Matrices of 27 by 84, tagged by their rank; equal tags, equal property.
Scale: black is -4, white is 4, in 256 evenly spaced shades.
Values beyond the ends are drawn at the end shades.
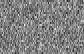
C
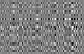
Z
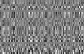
Z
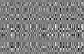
Z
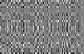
Z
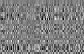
Z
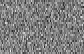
C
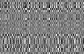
Z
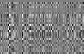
Z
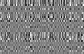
Z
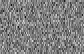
C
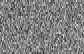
C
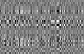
Z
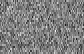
C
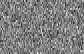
C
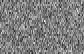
C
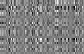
Z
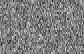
C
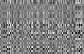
Z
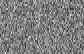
C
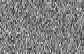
C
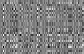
Z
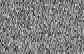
C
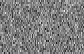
C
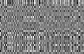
Z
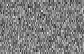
C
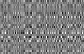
Z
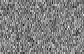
C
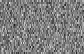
C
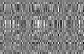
Z
